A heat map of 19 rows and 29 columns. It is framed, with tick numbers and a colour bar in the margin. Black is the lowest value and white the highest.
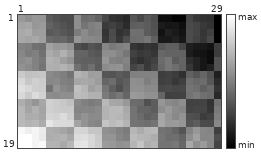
Lone odd cells: none. Ninth with the lowest average: top right. Grain: checkered. Average level on the scale: 50%. Slope: up to the bottom left.
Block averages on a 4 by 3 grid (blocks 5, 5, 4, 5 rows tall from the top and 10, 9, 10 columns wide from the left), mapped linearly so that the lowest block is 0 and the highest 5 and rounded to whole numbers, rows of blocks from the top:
3 1 0 / 3 2 1 / 4 3 2 / 5 4 2
